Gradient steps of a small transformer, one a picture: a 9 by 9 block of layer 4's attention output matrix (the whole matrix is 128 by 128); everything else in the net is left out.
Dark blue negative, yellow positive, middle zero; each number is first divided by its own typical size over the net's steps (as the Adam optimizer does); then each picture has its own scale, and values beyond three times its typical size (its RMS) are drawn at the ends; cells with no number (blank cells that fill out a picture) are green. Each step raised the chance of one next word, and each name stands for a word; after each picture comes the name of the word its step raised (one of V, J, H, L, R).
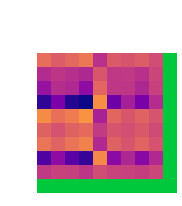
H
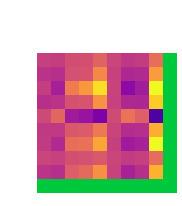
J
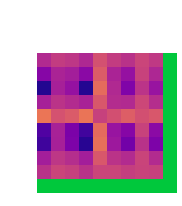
J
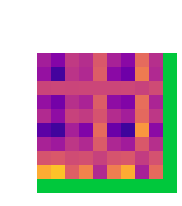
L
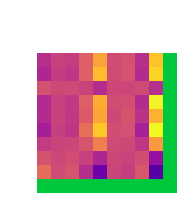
L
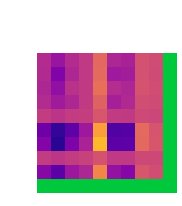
J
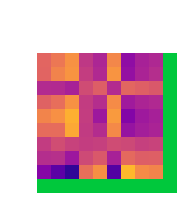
L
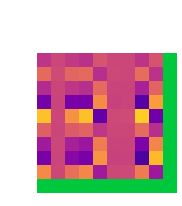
H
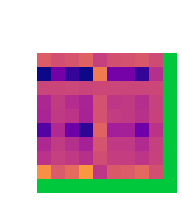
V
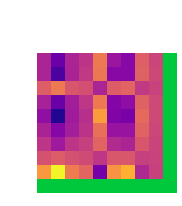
L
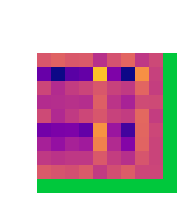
V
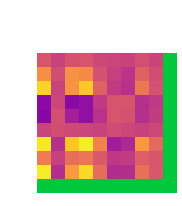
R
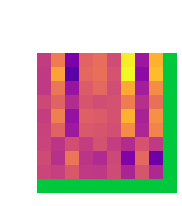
R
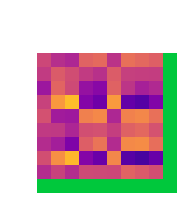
H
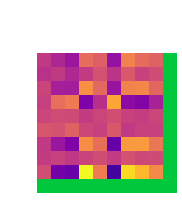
R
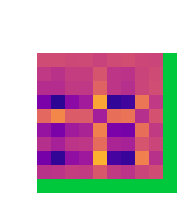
H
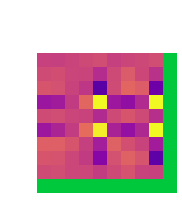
R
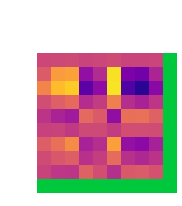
J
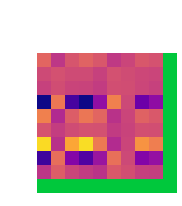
H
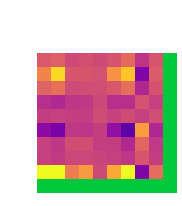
R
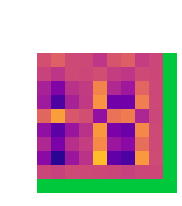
H
